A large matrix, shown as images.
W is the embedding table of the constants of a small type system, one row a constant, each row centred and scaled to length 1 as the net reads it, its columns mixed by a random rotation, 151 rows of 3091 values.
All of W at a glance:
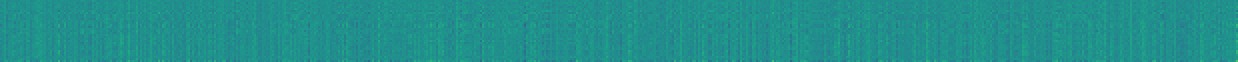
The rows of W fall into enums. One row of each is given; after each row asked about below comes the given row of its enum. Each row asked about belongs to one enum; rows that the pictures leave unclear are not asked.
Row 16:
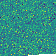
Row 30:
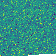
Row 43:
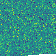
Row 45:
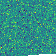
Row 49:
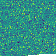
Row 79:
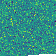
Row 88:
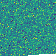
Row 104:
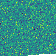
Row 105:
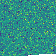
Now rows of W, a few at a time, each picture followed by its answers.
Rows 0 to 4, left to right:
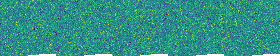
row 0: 104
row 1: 105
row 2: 30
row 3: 43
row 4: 79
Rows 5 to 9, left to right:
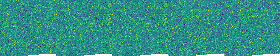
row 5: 45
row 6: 43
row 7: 43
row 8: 30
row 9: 88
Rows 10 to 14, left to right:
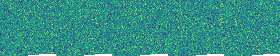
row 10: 105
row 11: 30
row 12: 49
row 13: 43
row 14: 79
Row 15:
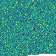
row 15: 104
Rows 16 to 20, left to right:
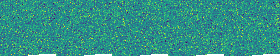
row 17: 88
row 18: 79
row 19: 49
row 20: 43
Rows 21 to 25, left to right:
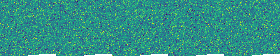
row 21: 88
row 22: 105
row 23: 30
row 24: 45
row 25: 104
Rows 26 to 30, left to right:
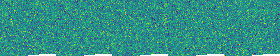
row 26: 79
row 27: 105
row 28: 43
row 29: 105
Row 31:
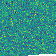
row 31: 79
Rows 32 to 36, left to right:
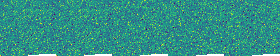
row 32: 30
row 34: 104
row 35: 79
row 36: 45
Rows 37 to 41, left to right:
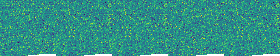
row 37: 49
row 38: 43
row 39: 43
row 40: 88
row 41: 43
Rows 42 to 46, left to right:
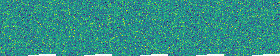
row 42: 45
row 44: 79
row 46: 88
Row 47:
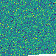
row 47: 88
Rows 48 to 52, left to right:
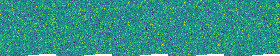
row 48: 43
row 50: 104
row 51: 104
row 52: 43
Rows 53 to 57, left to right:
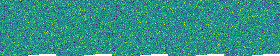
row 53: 105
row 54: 49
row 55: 105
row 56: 104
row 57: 88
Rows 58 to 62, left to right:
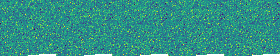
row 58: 104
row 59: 88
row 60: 16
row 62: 16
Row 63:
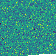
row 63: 104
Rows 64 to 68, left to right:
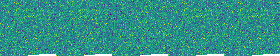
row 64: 88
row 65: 30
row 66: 105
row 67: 88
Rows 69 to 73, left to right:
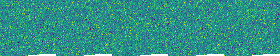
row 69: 49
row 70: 104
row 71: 43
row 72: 104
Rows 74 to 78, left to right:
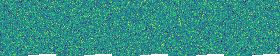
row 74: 105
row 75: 88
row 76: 104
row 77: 79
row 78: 105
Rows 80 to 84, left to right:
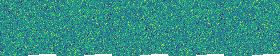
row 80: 105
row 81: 30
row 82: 104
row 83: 30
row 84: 104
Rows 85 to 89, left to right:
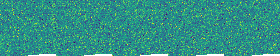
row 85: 43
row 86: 49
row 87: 30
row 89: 104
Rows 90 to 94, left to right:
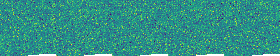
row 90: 43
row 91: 30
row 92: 49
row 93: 16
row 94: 79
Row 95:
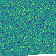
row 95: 49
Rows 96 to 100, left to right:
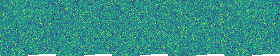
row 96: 30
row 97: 105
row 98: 105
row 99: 43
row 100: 30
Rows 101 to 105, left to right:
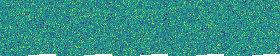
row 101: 49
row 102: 88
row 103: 30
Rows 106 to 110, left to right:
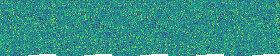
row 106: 43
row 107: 49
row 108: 49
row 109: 16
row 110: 43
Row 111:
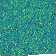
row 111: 30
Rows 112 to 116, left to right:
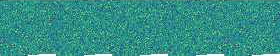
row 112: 16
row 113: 105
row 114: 88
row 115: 105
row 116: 16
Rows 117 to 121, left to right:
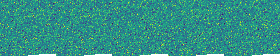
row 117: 88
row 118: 88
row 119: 104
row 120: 30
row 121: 104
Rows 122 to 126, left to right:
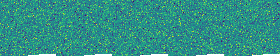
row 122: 88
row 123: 45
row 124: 105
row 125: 79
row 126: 16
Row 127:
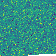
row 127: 30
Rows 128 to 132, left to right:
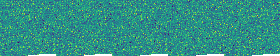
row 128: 49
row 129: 16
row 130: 49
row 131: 105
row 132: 88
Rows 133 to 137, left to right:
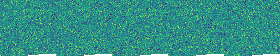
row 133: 30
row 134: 16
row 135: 88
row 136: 49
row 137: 105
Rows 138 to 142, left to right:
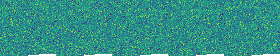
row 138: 79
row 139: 16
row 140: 88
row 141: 30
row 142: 104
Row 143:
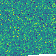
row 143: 43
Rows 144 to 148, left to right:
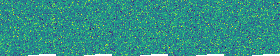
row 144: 43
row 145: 104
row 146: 105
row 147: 45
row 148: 88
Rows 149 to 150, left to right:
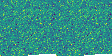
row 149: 30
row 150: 30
